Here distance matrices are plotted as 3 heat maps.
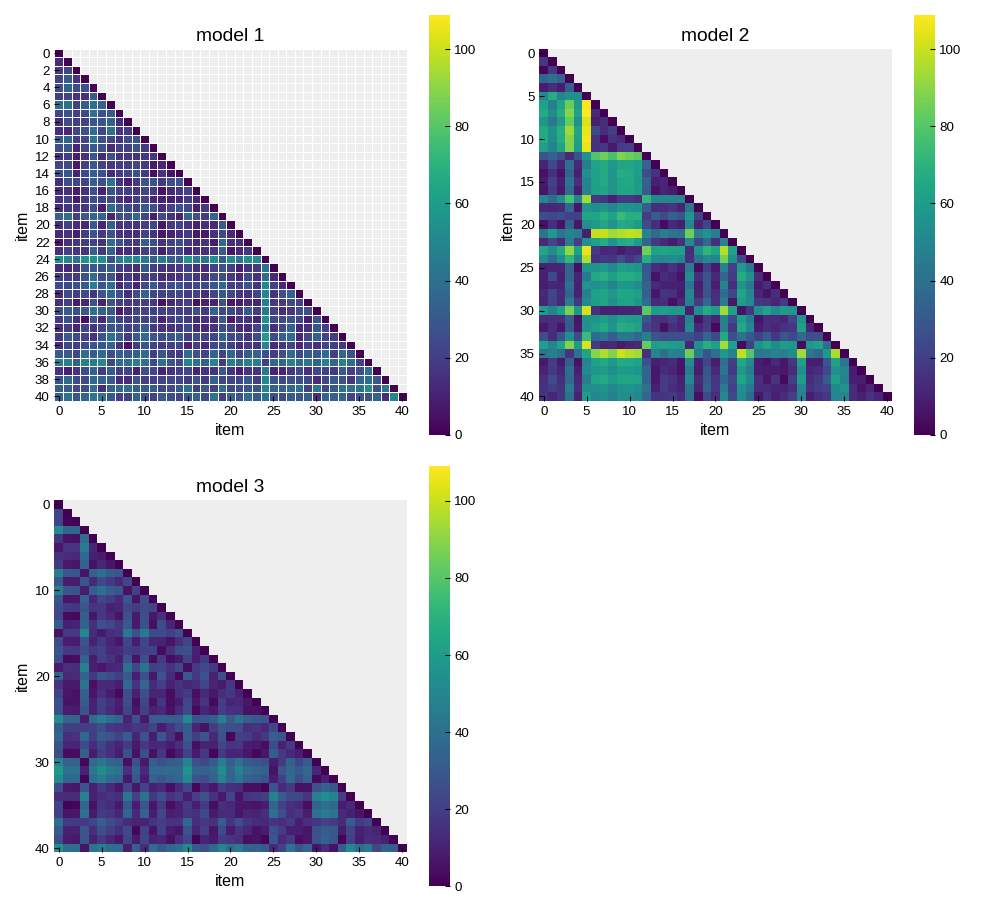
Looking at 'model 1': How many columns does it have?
41
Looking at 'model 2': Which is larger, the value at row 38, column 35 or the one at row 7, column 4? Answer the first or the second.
the second
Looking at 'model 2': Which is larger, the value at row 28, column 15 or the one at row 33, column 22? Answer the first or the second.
the second
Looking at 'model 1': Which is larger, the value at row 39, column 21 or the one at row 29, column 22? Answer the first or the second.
the first
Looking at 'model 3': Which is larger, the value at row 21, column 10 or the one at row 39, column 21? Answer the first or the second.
the first
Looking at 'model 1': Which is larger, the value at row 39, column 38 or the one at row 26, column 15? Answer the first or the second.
the first
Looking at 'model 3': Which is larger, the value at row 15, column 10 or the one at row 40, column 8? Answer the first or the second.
the first
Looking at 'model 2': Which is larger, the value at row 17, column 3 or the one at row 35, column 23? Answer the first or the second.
the second
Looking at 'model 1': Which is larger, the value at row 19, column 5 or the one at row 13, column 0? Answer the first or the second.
the first
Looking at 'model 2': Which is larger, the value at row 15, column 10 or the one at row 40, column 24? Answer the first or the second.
the first
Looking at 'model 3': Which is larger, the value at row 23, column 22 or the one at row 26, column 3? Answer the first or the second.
the second
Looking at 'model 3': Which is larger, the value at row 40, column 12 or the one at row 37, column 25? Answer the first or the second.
the first
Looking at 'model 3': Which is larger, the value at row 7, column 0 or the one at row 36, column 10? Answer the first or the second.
the second
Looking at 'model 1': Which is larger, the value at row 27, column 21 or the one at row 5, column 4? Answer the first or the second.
the second
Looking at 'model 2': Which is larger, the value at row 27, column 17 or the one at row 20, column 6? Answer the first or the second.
the second
